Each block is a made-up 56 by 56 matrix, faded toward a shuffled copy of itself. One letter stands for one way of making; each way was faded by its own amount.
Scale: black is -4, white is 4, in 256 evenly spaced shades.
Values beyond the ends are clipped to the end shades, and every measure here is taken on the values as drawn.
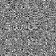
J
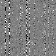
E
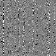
E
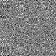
J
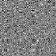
J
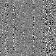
E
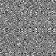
J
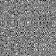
J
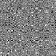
J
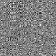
J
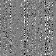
E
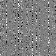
E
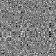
J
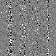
E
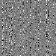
E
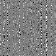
E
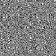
J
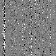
E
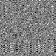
J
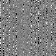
E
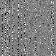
E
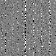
E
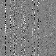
E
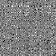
J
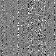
E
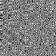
J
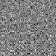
J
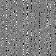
E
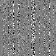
E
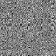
J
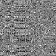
J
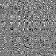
J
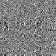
J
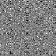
J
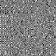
J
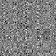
J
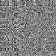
J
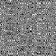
J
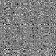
J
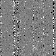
E
